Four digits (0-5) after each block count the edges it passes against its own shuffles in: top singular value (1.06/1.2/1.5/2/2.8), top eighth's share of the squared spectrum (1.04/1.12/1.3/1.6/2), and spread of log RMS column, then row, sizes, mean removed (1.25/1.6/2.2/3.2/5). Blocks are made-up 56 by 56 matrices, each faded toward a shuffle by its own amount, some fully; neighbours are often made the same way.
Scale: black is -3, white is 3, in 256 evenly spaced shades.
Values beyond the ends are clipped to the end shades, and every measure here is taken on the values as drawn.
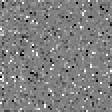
2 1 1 0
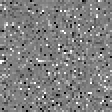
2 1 0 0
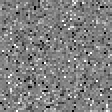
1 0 0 0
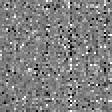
2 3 2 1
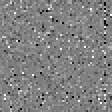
2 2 1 0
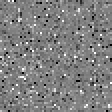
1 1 0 0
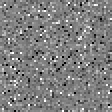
0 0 0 0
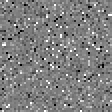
0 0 0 0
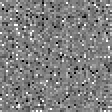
2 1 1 0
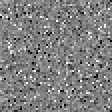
1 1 1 0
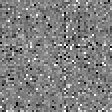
3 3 1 1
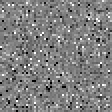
2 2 0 1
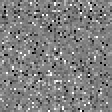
1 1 1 0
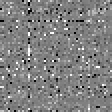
2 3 2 2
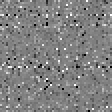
2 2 1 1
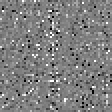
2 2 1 1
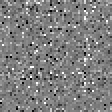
2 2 1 1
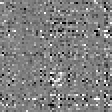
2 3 3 3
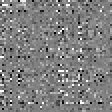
2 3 3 3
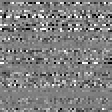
2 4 0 5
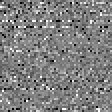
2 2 0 3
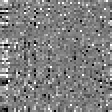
4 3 2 2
